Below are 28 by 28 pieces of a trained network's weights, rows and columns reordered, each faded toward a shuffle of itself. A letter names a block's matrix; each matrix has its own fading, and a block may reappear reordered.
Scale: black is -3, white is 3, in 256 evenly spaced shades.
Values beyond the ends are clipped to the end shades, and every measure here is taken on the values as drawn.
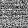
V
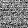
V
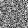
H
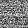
V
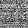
V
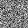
H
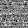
V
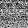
V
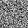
H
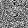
H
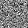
H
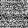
V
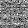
V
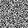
H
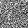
H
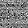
V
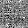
V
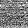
V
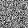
H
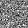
H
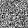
H
